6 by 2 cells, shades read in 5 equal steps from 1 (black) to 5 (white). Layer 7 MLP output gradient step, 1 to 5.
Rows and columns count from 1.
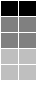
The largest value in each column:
5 5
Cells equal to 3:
4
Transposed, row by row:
1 3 3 4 4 5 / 1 3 3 4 4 5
